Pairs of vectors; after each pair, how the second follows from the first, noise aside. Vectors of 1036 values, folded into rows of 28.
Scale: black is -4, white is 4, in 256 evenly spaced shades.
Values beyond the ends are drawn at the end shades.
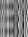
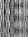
reversed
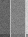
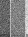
copied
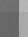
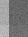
reversed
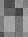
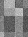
negated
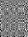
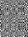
negated
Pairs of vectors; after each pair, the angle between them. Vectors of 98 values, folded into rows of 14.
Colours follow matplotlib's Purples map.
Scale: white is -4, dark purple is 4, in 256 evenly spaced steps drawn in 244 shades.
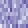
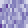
partly opposed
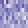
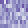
nearly parallel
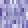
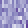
partly aligned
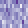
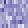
orthogonal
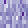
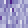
partly opposed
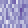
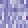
orthogonal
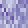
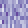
partly aligned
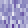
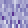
nearly opposite
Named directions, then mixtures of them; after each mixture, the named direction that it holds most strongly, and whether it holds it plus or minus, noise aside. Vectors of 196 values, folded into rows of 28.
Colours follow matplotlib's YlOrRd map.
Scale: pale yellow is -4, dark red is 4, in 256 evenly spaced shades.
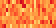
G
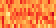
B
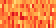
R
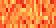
G, plus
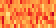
B, plus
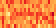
B, plus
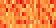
G, plus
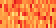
R, minus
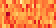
B, minus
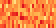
R, plus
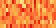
G, minus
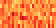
R, plus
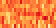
B, plus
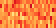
R, minus
